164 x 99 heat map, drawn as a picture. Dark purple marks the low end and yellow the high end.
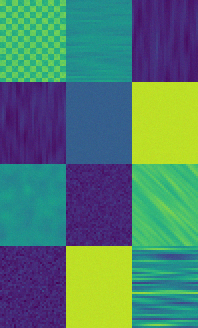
The table splits into 4 rows of 3 panels. Panel 1,1: high, checkered. Panel 1,2: middling, streaked across, faint in contrast. Panel 1,3: very low, streaked downward, faint in contrast. Panel 2,1: very low, streaked downward, faint in contrast. Panel 2,2: low, flat. Panel 2,3: very high, flat. Panel 3,1: middling, blotchy, faint in contrast. Panel 3,2: very low, fine-grained, faint in contrast. Panel 3,3: high, slanting down to the right, faint in contrast. Panel 4,1: very low, fine-grained, faint in contrast. Panel 4,2: very high, flat. Panel 4,3: middling, streaked across, strong in contrast.
